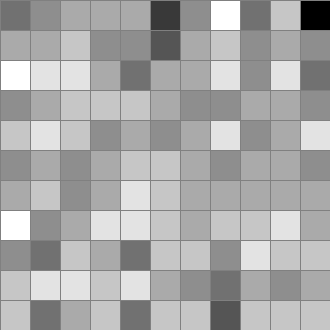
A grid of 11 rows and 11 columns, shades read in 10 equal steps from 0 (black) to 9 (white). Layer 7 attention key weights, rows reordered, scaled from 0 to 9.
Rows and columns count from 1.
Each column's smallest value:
4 4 5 5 4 2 5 3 4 5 0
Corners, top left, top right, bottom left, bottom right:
4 0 7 7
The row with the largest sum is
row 8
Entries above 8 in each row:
1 0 1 0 0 0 0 1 0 0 0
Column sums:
70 67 72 69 67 63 65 67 65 72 59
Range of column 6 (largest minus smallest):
5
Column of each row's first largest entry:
8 3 1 3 2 5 5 1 9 2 1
